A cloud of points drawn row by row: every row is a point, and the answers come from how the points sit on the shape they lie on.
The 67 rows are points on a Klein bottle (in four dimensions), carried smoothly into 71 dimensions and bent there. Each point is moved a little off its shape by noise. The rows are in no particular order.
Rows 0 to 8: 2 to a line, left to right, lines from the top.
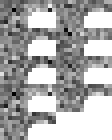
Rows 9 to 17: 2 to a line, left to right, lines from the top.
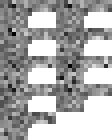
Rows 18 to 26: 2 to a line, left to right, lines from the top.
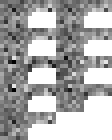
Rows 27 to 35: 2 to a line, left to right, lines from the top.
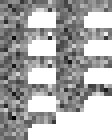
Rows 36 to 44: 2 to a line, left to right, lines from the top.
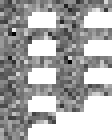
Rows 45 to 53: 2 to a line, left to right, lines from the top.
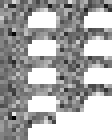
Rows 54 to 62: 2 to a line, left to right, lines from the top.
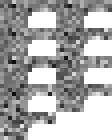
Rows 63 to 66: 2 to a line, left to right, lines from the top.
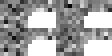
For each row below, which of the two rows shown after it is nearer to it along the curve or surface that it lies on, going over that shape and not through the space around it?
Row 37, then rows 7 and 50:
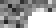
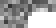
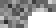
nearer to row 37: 7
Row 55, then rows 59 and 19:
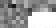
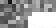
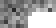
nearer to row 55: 59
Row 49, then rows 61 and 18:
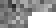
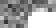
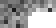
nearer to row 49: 18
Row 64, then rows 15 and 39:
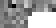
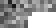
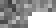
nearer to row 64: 15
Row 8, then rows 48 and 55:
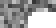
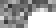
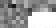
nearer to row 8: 55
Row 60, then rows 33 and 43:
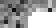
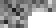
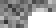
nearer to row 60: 43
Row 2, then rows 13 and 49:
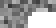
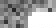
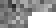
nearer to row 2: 13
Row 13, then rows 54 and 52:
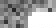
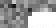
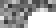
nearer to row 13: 52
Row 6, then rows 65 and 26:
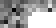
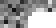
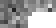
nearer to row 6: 65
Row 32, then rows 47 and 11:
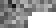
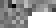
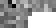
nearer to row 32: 47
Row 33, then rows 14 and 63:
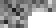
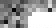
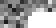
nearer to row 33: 14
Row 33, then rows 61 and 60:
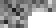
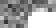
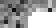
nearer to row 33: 61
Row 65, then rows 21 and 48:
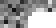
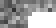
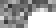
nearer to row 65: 48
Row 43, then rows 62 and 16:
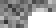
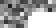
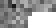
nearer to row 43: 62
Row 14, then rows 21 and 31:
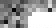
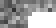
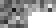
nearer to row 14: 31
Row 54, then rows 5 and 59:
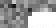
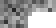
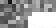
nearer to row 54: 59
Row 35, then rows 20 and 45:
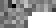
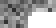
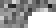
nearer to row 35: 45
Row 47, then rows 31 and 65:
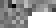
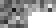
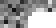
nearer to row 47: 31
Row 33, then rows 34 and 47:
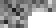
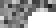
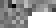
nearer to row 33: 34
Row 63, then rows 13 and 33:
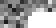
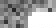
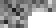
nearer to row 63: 13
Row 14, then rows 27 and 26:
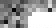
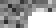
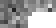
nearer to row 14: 27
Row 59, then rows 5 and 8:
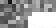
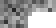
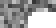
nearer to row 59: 5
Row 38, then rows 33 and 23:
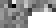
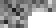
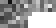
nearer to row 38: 23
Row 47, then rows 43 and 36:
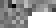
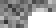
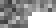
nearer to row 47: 36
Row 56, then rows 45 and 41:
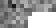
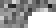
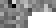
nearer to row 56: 41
